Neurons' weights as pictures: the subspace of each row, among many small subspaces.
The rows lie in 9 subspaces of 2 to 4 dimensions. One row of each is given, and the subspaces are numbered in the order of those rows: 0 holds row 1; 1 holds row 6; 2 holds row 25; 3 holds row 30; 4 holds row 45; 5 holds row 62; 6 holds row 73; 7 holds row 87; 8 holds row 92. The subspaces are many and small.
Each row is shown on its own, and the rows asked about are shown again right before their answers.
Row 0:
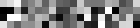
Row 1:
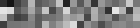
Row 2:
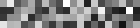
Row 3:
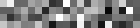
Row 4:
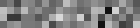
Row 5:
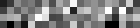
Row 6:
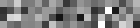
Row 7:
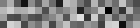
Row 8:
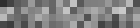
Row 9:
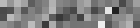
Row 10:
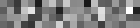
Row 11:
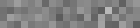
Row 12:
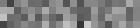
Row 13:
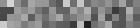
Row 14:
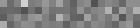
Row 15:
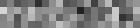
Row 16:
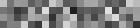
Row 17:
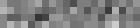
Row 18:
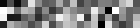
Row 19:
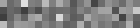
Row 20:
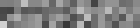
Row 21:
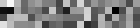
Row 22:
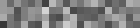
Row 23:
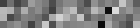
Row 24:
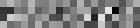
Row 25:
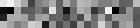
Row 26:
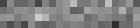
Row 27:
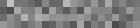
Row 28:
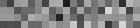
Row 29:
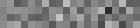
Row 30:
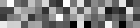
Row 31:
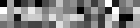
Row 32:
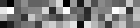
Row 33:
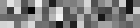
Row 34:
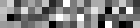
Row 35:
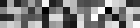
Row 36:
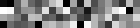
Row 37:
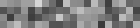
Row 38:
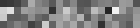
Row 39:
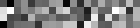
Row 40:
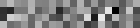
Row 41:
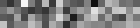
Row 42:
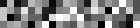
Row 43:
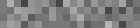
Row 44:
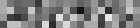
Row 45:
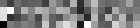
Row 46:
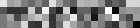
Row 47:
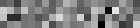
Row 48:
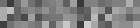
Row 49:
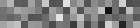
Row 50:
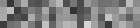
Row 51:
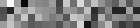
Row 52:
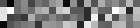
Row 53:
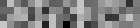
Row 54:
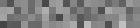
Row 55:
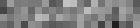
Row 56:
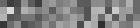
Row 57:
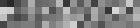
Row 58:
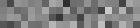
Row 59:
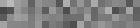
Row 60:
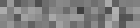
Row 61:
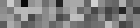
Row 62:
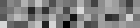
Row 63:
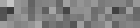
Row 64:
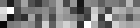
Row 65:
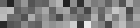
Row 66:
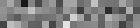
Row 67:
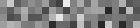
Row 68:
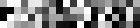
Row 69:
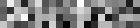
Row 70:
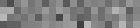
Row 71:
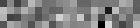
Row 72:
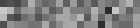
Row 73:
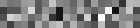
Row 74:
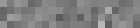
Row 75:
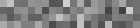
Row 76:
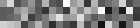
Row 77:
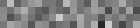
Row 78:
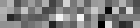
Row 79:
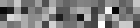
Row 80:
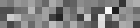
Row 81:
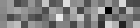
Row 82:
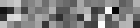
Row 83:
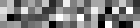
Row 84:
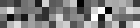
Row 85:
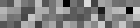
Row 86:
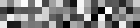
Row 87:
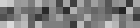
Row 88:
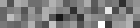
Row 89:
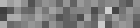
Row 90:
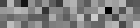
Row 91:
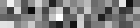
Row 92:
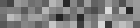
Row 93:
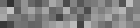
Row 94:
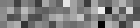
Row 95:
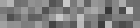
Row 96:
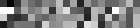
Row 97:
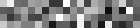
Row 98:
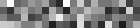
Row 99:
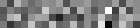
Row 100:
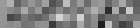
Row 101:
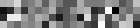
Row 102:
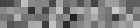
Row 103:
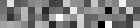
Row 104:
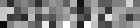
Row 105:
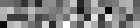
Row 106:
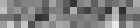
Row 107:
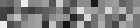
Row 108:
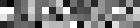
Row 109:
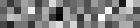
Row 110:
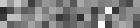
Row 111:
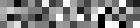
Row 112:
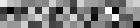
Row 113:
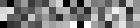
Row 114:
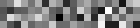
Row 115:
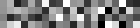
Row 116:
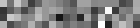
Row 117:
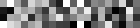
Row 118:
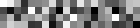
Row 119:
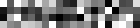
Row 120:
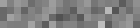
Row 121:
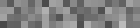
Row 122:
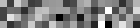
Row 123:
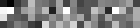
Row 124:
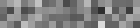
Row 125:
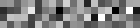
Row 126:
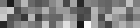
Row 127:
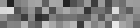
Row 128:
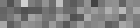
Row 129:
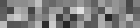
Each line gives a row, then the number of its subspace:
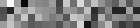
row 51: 5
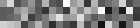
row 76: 6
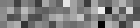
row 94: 6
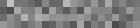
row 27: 7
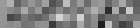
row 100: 8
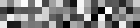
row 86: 5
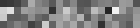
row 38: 2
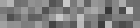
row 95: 8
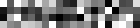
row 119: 7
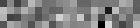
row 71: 0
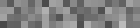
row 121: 4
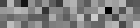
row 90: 5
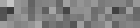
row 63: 2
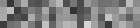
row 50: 4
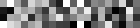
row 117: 3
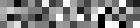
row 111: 3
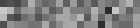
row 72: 0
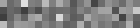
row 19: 5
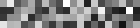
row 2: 6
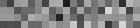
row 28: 3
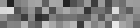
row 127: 7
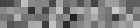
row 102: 4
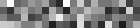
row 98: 1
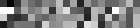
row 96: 1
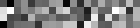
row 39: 6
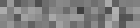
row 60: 7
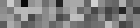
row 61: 4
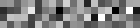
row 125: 6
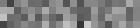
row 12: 5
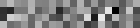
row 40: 6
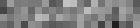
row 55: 7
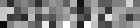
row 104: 5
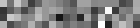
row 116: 0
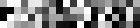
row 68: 3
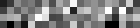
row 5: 7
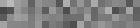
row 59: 0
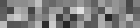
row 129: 4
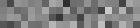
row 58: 6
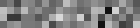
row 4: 1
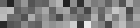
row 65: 3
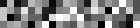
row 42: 2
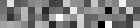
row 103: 2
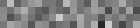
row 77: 0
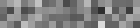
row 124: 6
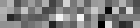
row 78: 8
